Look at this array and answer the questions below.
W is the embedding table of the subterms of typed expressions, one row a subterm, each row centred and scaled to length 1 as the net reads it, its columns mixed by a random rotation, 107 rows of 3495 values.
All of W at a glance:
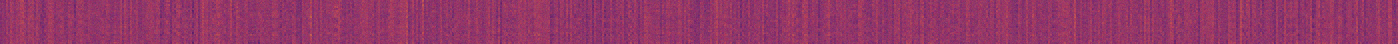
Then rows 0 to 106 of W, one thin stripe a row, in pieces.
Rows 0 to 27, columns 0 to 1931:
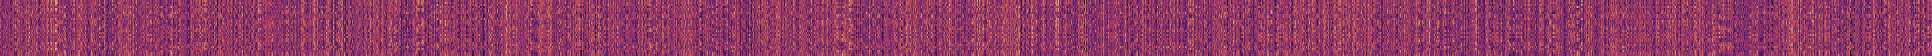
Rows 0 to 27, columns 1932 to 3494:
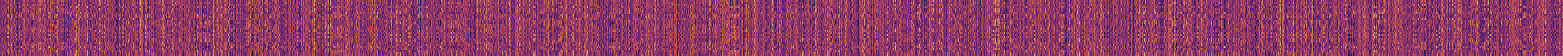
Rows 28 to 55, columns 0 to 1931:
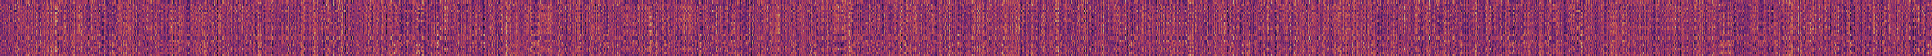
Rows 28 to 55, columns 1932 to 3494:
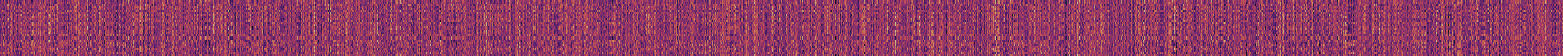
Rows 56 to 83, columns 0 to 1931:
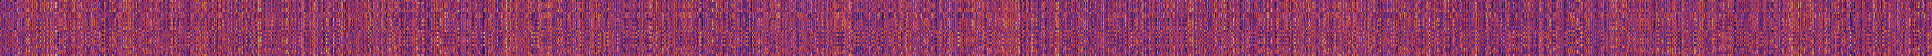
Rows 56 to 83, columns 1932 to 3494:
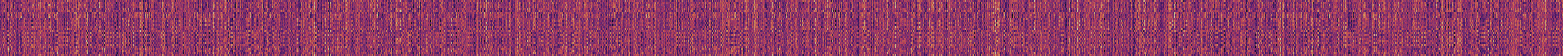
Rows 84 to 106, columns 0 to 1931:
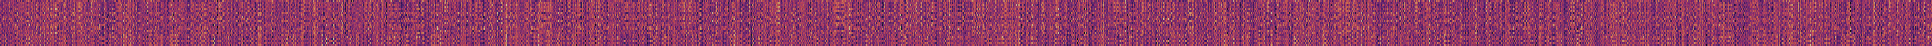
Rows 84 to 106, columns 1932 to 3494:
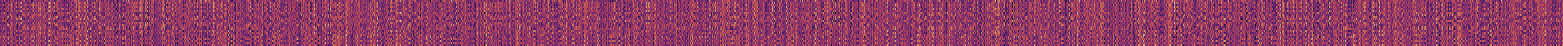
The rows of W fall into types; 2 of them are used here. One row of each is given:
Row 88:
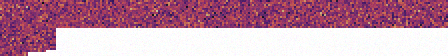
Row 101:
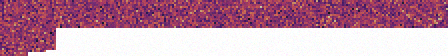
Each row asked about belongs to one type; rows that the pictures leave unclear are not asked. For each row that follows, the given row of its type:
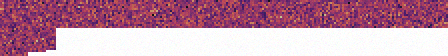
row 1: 88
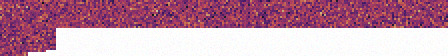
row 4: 88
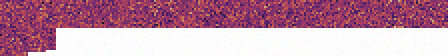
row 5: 88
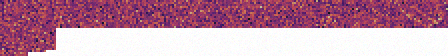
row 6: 101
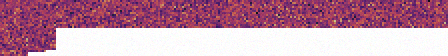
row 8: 101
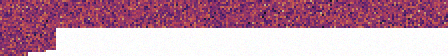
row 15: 88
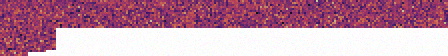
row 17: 101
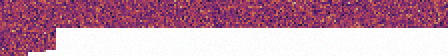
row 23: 101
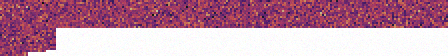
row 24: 88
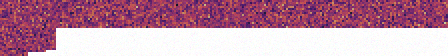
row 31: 88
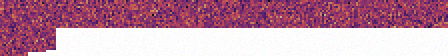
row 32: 88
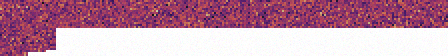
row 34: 88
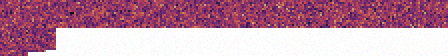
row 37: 88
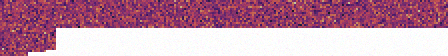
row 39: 101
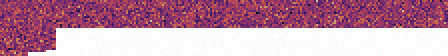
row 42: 101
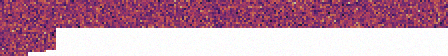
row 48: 101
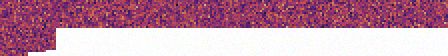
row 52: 88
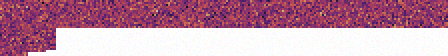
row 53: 88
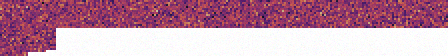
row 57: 88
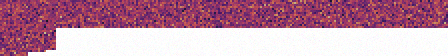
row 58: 101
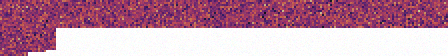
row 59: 88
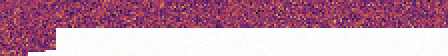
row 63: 101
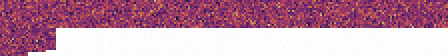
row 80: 88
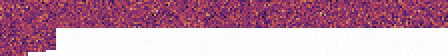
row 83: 88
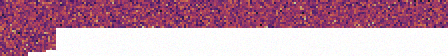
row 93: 101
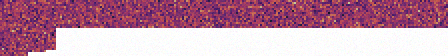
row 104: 101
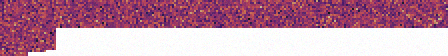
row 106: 101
